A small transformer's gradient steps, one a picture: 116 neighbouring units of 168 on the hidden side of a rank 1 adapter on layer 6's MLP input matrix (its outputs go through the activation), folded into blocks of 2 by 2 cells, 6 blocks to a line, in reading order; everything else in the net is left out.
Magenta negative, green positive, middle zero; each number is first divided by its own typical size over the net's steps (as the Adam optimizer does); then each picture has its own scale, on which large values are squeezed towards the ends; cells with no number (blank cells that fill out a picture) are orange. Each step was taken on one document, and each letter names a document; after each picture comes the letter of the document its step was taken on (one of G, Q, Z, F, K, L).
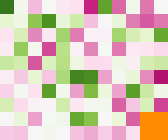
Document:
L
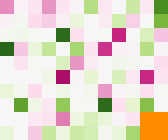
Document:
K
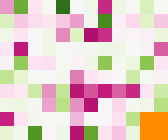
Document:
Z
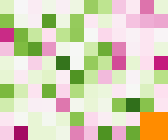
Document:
L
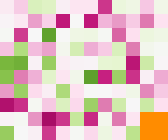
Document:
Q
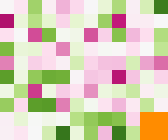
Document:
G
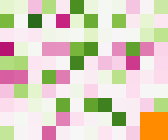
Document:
Q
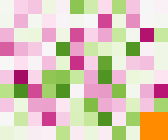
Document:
G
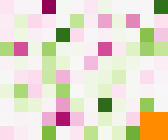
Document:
K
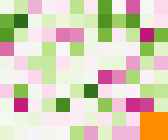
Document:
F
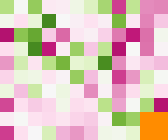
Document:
L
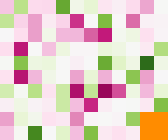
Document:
Z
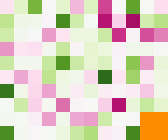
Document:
F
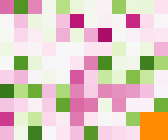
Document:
Z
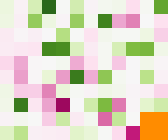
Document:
K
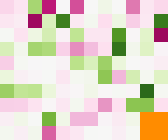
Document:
Q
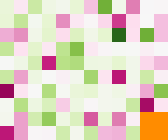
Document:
F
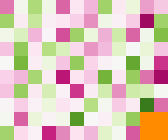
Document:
L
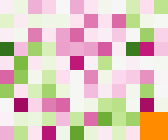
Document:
K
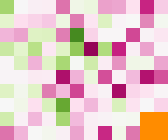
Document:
L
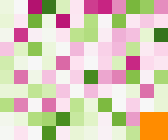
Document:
Q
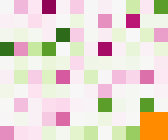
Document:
K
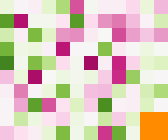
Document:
G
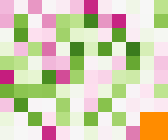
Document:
Q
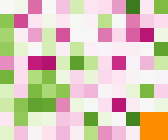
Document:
G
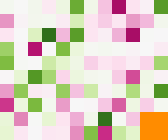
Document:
G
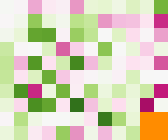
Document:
G
